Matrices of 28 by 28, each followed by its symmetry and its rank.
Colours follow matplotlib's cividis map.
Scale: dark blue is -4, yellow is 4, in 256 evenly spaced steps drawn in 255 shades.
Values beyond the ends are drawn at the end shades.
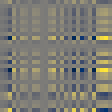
neither, rank one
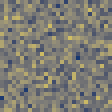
neither, full rank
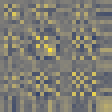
symmetric, rank three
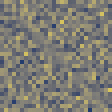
antisymmetric, full rank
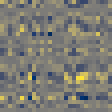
neither, rank three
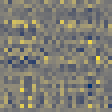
neither, rank five
